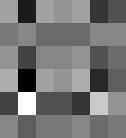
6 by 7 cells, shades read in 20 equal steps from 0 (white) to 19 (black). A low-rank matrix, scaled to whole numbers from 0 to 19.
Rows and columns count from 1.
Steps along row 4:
up down up down up down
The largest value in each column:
14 19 13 13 15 16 13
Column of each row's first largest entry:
2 3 2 2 5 2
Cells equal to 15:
2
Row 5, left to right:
14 0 13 13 15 4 8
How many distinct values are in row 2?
3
